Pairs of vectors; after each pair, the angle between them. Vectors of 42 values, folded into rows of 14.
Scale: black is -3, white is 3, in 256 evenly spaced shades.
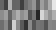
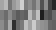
nearly opposite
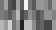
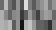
nearly parallel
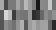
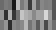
orthogonal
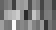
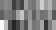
orthogonal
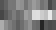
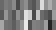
orthogonal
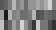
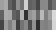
partly opposed
